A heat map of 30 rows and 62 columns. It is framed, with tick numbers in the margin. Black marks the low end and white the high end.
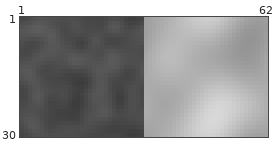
The table splits into one row of 2 panels. Panel 1,1: low, blotchy, faint in contrast. Panel 1,2: high, smooth.
